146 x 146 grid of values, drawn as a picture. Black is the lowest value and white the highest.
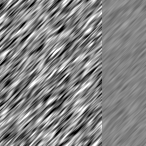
Neither half mirrors the other. The grain runs diagonally up to the right. The right part is calmer, past a seam about 70% of the way across. No overall slope runs across the table. On average the colour sits 50% of the way up the scale.
